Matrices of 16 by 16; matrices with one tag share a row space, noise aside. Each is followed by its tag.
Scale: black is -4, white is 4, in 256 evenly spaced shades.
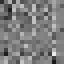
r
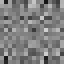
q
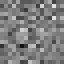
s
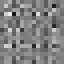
r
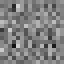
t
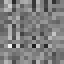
r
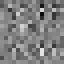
s
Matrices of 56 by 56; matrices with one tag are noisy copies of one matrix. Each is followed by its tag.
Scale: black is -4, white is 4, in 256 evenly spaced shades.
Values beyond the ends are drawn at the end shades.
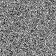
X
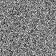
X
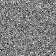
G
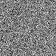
X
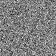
X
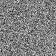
X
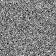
G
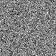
X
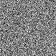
X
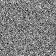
G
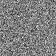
X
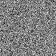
X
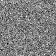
G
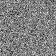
X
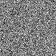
X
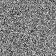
X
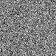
X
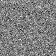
G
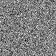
X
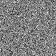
X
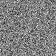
X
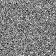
G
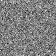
G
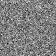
G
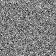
G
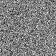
X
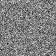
G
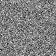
G
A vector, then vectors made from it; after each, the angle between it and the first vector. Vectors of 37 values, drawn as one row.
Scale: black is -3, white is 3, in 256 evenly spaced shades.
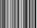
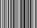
orthogonal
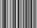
partly aligned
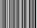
partly aligned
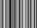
partly opposed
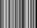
partly opposed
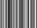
nearly opposite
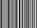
partly opposed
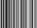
orthogonal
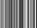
nearly opposite
